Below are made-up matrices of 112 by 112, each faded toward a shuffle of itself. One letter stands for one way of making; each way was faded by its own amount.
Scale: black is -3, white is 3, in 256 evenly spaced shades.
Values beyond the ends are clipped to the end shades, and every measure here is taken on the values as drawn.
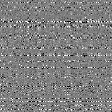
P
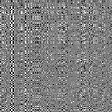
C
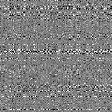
P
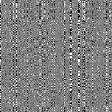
C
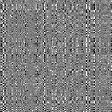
C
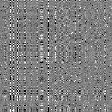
C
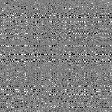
P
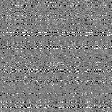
P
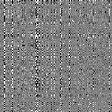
C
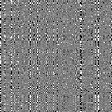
C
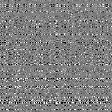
P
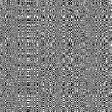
C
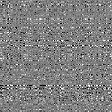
P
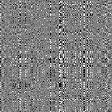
C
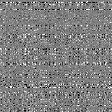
P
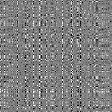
C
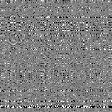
P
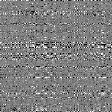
P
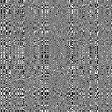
C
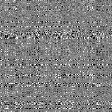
P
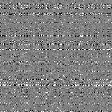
P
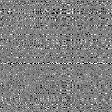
P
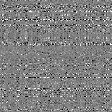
P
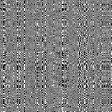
C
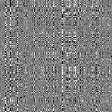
C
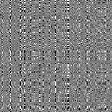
C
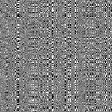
C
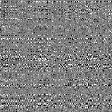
P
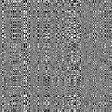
C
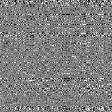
P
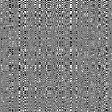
C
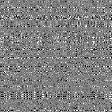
P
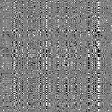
C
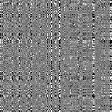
C
